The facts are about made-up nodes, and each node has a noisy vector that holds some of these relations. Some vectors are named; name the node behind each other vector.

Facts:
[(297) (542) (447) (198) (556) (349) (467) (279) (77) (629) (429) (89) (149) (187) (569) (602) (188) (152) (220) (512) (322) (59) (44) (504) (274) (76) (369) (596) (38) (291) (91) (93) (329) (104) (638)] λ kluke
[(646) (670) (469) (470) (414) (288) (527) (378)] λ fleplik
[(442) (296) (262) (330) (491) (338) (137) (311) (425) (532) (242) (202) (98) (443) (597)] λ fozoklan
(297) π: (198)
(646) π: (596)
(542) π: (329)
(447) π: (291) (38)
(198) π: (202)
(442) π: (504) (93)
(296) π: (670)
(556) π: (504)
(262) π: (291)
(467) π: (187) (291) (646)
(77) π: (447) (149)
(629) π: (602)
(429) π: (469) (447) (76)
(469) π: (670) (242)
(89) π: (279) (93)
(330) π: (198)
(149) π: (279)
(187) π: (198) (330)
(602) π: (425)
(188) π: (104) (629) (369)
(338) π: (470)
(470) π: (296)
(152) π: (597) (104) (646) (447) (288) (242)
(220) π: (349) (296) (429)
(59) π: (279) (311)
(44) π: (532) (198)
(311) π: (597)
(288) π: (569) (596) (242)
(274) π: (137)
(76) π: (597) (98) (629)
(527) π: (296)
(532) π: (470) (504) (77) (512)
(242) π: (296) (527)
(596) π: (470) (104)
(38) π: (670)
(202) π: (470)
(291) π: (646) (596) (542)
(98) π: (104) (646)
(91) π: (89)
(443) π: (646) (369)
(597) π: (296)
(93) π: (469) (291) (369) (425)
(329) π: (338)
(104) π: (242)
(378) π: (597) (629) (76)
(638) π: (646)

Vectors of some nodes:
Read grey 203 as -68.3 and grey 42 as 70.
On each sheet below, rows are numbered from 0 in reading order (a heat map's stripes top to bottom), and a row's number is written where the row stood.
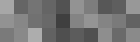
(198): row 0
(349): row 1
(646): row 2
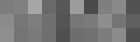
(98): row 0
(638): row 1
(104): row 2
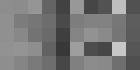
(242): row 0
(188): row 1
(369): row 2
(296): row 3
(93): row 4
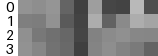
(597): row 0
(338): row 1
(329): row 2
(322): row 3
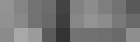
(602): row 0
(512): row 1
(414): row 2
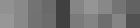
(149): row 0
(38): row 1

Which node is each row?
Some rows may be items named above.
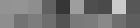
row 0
(296)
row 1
(467)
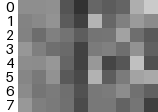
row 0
(470)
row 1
(532)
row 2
(291)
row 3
(220)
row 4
(242)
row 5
(202)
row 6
(638)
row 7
(76)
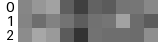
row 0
(288)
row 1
(291)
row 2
(414)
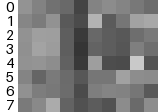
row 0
(556)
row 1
(202)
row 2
(378)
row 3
(469)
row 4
(296)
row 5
(596)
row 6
(188)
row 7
(646)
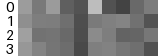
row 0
(330)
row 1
(447)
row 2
(297)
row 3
(629)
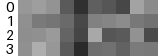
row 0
(527)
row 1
(542)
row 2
(311)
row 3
(670)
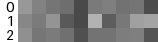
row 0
(429)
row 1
(202)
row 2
(152)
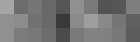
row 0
(187)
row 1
(279)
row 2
(188)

